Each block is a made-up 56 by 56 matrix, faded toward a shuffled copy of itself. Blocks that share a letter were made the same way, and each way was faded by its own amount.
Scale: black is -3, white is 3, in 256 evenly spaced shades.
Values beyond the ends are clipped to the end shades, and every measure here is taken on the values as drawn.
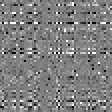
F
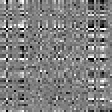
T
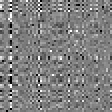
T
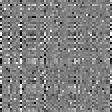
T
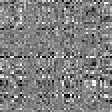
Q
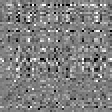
Q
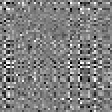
T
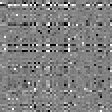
F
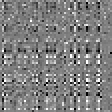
T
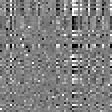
T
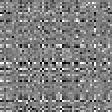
F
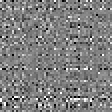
Q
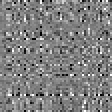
Q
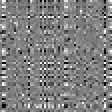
T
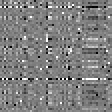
F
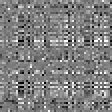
F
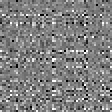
Q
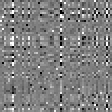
T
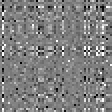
T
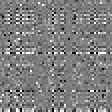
F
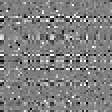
F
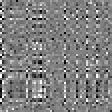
T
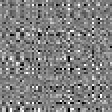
Q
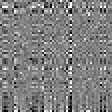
T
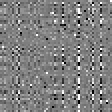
T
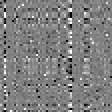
T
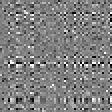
T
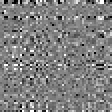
Q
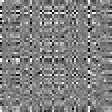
T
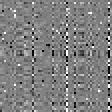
T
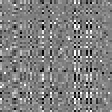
T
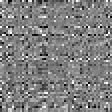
Q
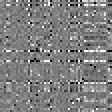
F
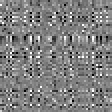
F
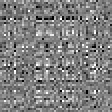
Q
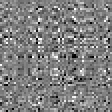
Q
